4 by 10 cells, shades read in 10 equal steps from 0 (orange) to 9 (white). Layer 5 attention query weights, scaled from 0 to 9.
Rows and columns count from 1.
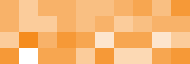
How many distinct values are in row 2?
3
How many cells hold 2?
7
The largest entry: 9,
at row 4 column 2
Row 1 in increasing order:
1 2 3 3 3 3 4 4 4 5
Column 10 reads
1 3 5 1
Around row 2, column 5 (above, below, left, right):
4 2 3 3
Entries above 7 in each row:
0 0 0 1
